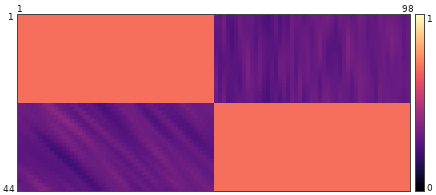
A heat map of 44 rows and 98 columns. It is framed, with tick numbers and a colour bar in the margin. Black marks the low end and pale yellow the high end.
The table splits into 2 rows of 2 panels. Panel 1,1: high, flat. Panel 1,2: low, streaked downward, faint in contrast. Panel 2,1: low, slanting down to the right, faint in contrast. Panel 2,2: high, flat.
